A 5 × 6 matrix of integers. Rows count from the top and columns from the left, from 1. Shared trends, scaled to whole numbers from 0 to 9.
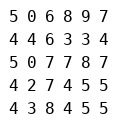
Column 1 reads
5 4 5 4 4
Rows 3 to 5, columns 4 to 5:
7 8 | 4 5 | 4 5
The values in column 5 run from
3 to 9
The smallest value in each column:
4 0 6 3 3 4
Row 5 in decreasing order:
8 5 5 4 4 3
